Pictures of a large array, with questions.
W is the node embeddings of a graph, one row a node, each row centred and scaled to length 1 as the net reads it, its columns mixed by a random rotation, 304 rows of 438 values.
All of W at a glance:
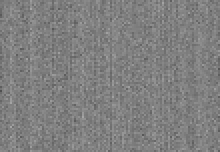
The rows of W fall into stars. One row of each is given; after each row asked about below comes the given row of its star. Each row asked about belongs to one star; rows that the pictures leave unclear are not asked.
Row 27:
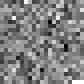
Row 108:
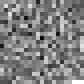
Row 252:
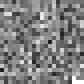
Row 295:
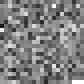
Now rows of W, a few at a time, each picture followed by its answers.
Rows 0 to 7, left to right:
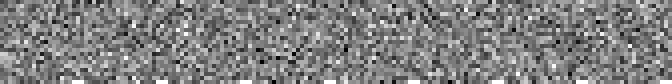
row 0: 295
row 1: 252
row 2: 108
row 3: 295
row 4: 295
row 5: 295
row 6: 27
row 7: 108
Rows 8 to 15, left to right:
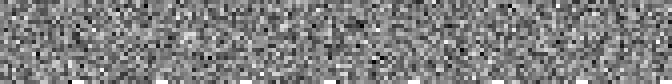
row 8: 27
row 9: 295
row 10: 108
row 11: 295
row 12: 295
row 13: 108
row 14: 295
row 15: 252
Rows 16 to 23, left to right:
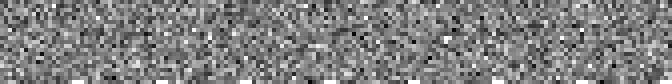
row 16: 295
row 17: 27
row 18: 295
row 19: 295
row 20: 27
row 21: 252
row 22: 27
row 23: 252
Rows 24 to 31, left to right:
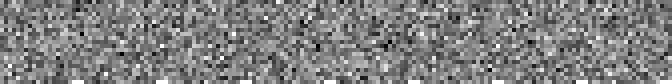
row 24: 295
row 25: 252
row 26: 295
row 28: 252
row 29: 252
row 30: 27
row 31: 295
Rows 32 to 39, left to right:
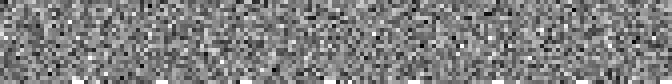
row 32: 252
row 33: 295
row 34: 27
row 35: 252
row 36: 108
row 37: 108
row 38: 108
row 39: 27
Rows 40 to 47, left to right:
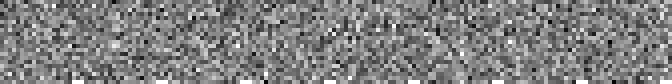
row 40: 295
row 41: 295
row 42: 295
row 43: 27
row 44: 27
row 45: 27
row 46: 27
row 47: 27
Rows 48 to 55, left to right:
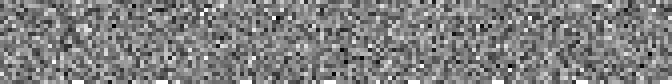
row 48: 27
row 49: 108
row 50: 295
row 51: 108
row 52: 27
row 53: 252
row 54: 27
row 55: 108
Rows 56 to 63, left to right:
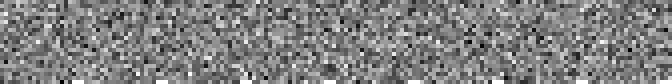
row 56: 252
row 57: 295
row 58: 295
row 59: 108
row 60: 295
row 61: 27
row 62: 252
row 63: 108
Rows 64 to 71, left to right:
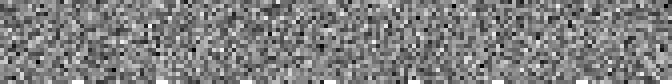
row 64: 295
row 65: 252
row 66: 295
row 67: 27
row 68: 252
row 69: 252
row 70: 295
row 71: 108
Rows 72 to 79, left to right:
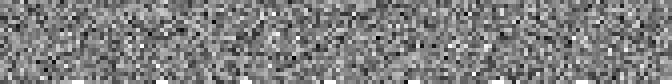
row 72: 295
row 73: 27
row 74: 27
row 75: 27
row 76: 108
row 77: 295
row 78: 108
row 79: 252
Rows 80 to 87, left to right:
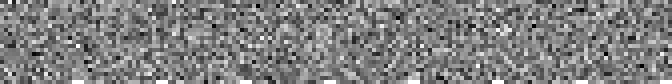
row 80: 252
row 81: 108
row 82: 108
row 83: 295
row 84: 252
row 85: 27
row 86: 108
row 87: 108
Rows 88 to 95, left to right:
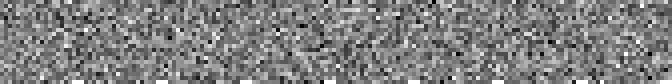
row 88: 295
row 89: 108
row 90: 295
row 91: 27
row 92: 252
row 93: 252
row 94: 27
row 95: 108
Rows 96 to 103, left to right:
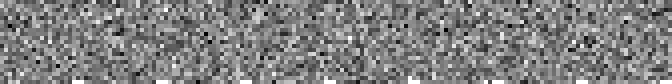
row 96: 295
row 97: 252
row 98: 295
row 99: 252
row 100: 252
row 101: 27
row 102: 252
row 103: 108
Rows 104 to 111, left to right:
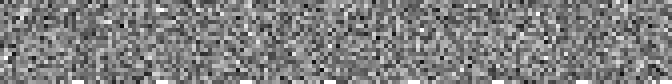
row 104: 108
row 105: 27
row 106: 27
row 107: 27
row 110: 295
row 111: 27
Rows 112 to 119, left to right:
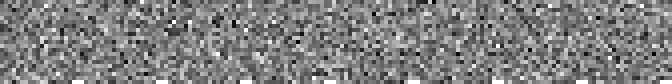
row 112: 27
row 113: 27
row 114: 27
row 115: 27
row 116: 295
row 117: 252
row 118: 252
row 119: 295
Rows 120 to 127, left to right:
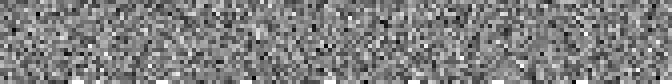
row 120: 295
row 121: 108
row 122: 295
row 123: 252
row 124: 27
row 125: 295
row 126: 27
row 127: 252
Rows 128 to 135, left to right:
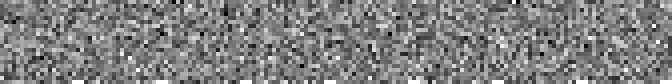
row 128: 108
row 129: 108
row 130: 252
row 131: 108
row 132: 252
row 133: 108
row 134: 252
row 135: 252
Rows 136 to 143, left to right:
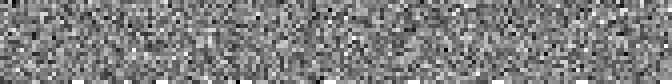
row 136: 252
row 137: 27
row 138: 27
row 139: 295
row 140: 108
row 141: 295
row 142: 295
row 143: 252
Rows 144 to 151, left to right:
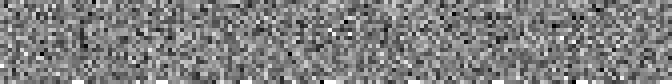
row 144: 295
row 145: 108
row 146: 108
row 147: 27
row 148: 27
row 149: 27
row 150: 27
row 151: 295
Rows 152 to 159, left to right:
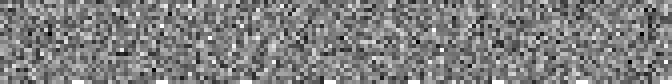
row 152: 27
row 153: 252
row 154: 295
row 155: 252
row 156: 295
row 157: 252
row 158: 295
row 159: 252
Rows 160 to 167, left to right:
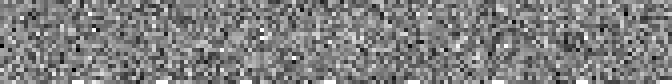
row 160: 108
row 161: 295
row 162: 295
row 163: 295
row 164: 295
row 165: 252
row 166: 27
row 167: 295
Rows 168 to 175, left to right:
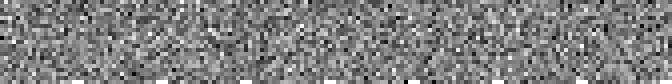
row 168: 108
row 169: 295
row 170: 108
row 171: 252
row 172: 27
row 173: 252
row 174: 252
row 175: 252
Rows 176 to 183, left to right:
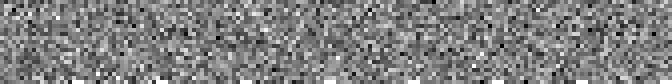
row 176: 27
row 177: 27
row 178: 27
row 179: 252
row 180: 295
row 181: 252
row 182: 252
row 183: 27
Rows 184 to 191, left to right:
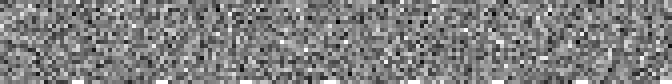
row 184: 252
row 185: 295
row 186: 108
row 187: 295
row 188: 108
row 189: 108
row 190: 295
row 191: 252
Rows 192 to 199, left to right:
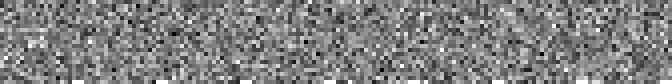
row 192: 295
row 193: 27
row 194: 27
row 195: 295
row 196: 108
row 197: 252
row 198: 252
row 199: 295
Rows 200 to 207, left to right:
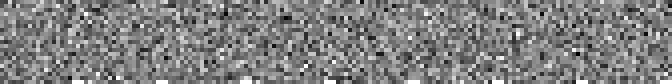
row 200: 252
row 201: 27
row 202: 295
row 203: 252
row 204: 295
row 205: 252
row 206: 252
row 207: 108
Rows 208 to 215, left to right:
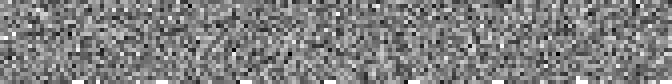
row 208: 252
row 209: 108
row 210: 27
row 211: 27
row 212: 27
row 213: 108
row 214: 252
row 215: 108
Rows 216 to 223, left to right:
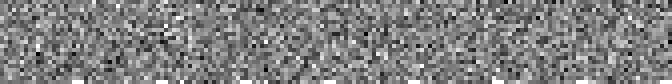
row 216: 252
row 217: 27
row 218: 108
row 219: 108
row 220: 27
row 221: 252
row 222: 108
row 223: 295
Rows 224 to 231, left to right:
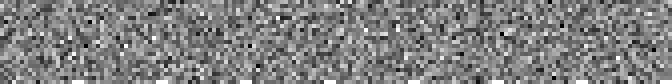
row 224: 108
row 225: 108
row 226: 252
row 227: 252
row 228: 108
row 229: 295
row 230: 108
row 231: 27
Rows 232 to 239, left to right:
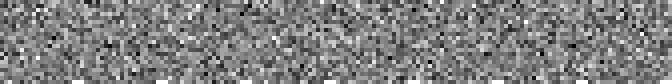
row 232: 295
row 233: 252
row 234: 108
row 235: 108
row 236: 108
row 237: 295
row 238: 27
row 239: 295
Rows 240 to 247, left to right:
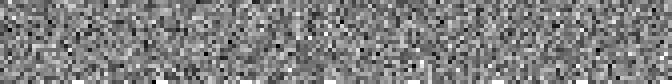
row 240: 27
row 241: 27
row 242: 27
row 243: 252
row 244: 295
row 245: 295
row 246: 27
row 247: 27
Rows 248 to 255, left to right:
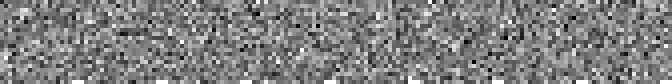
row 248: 295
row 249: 252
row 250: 108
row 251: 108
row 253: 252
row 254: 27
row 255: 27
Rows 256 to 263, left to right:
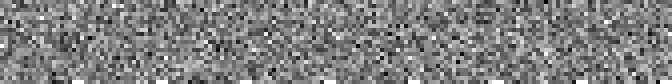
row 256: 27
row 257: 108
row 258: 295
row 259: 27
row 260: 252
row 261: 295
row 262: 27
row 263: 27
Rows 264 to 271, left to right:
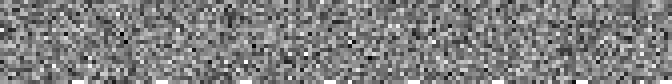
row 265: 295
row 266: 295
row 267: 108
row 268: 108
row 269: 108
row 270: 27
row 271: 108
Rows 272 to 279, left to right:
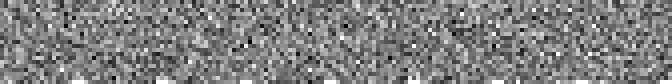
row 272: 295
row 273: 252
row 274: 252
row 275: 295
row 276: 252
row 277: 252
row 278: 108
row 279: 295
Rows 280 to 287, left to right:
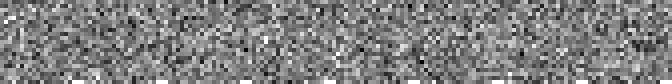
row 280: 27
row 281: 27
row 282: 108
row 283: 108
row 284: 295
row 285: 108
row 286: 295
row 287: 27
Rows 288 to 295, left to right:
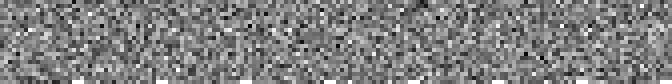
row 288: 295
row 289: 252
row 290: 108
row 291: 27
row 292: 108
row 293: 295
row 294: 27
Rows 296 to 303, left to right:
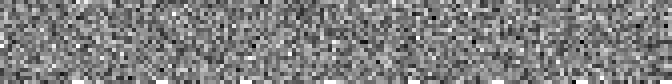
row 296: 252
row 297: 108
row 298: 252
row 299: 108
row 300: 27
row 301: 295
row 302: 27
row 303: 27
